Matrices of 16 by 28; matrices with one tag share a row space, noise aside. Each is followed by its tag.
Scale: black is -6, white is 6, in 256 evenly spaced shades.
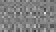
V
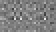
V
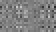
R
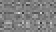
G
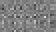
V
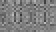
V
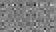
V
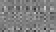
V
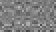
G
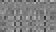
V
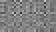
V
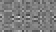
G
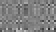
R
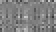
R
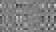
R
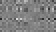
R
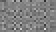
V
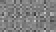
V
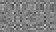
V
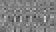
V
